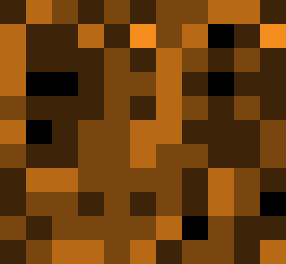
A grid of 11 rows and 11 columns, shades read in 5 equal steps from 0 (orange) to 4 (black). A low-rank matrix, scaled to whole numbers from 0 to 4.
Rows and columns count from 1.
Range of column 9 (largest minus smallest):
3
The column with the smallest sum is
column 7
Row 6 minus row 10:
-1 1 1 0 0 -1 0 -1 1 0 -1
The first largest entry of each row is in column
1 9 2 2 2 2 2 1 11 8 1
